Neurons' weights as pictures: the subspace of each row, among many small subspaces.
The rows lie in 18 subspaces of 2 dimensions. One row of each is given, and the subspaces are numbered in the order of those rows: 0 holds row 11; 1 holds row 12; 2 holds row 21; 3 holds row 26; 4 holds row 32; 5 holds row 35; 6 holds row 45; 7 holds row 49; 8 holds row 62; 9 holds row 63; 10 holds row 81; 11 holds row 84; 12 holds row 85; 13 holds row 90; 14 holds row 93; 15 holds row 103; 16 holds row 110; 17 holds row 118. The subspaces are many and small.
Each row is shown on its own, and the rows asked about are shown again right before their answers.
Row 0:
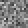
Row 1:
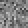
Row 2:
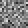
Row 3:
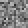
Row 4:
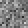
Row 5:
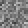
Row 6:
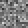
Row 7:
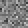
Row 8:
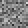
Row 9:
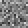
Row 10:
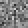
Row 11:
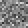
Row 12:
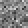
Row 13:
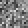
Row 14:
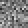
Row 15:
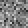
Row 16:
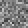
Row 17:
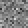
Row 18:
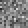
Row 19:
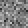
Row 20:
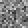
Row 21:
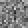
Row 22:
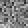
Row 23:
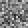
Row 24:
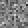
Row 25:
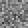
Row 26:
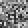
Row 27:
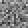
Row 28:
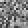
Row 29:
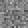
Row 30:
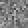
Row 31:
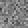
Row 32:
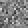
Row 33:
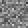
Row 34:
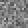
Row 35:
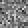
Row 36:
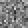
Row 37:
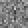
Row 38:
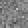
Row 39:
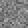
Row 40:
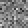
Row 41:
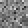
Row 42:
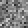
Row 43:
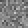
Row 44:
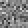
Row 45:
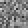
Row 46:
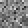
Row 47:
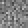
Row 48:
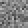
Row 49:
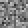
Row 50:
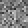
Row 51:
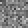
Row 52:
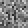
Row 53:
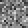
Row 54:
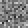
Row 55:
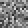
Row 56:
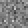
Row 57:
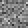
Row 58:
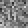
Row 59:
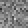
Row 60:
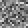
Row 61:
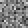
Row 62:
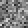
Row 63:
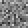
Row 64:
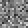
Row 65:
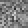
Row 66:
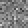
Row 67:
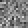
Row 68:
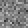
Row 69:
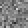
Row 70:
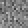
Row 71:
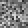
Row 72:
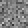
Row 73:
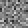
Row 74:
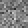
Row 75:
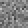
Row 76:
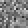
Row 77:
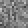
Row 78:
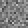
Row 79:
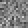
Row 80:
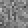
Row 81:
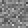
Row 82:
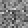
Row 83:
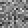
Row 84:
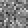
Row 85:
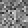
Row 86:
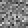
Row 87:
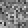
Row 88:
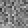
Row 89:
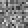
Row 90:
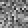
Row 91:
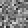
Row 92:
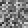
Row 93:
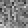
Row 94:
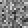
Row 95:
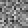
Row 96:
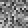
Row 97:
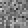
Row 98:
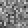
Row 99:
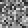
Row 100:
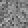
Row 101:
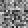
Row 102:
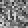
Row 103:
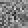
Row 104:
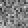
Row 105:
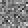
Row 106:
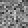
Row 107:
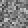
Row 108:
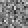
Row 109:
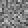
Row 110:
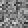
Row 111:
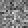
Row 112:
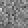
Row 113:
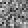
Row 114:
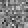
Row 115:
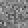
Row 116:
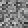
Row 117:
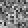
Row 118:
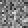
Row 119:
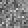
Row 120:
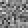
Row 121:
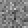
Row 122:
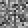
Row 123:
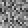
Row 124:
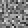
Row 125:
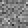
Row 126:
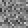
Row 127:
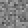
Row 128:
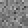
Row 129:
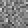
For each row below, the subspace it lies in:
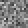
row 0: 7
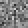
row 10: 4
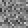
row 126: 9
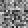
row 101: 17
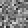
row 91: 8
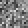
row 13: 8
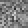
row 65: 15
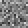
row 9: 9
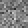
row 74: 12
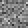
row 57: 10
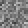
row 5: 16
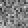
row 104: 3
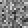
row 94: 17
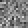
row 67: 6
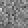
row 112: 5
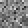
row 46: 1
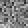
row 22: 14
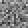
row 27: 9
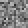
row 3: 7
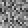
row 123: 9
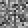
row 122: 4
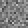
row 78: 7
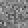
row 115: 3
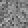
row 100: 6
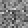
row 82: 12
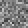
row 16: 11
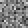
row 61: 12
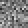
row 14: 13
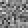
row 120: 10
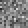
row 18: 16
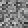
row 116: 16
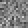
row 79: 6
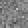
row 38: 8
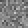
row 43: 1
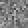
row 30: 4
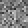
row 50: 12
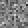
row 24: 4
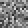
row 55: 13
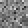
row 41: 1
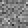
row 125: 10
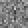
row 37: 2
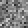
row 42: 8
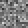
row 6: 7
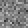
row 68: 11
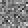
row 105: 5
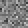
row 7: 4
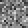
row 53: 12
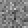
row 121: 17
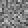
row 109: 15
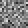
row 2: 5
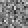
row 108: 2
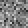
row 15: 11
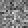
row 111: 17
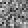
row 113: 16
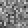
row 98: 3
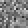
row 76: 6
